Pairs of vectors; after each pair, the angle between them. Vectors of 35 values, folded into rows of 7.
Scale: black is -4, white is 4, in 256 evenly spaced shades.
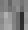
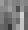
nearly opposite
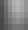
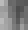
nearly opposite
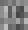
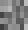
orthogonal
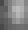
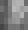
nearly parallel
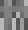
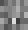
partly aligned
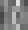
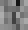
nearly opposite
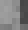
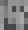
orthogonal
